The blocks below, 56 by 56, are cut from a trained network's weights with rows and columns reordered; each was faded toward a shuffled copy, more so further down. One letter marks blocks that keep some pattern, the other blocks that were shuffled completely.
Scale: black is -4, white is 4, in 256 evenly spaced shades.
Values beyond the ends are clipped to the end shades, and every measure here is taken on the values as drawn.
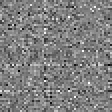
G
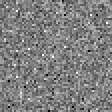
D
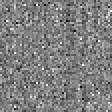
G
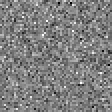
D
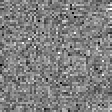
G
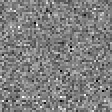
G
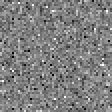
D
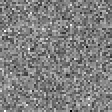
D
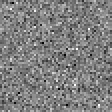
D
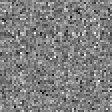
G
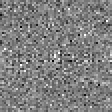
G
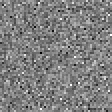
D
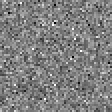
D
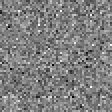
G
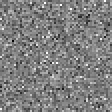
D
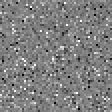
D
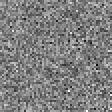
D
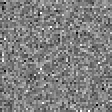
D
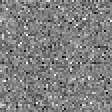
G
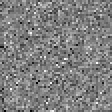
D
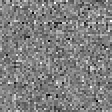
G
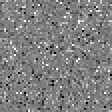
D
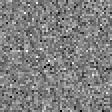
D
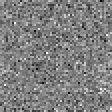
G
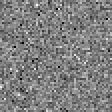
D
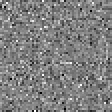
G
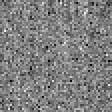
G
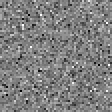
D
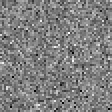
D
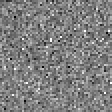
G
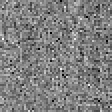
G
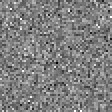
D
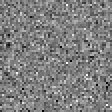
G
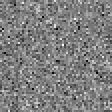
D
